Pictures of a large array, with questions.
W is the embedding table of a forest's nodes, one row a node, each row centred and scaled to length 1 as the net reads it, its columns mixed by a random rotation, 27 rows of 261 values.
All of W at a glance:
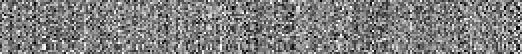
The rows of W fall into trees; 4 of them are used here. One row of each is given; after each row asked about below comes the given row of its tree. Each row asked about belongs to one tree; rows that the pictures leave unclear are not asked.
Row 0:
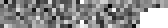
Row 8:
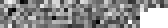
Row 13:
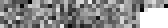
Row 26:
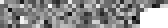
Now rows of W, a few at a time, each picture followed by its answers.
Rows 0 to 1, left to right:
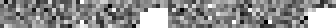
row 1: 8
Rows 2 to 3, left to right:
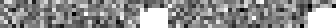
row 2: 8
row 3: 13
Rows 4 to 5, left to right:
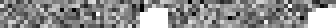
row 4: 13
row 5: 26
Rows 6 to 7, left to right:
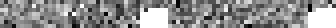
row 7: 13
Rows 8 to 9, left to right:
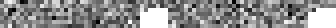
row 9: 0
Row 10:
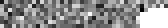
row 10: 13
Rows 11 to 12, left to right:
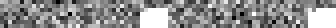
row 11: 26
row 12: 8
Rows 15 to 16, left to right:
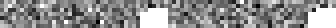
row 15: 8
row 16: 0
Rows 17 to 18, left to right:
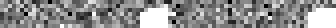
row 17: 26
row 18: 13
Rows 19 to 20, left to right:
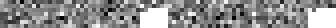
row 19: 26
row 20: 8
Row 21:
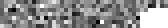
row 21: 8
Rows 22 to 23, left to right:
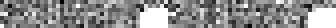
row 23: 13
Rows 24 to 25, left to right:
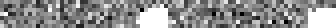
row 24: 13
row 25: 8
